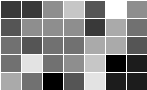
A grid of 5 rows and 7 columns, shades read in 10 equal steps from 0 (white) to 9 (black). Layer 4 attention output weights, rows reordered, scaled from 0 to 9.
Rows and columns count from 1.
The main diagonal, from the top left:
7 4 5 4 1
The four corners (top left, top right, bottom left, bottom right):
7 4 3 8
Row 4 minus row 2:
-1 -3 1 0 -5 6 3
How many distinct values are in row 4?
6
